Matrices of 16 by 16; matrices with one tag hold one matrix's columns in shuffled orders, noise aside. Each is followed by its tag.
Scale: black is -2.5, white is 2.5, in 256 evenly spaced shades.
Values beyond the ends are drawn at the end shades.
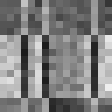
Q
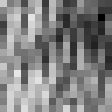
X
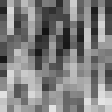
X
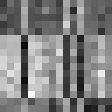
Q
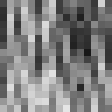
X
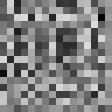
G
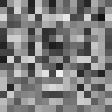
G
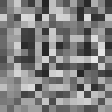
G
